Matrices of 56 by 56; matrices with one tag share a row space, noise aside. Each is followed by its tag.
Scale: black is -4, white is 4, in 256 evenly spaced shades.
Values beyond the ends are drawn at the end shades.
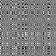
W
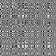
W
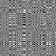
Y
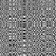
Y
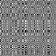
W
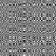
Y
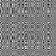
W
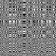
Y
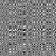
Y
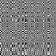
W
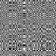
Y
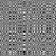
Y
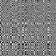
W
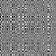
W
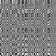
W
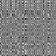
W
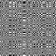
Y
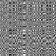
Y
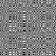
Y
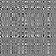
W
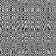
W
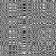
Y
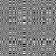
Y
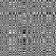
Y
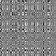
W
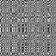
W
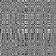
W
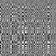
W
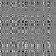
W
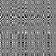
W
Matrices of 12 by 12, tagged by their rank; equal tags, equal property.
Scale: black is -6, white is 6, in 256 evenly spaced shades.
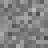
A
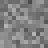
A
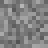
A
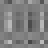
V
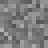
A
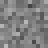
A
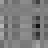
V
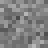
A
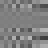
V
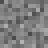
A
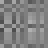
V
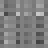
V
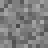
A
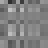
V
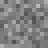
A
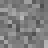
A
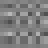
V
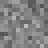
A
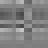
V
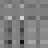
V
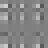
V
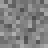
A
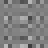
V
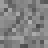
A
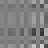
V
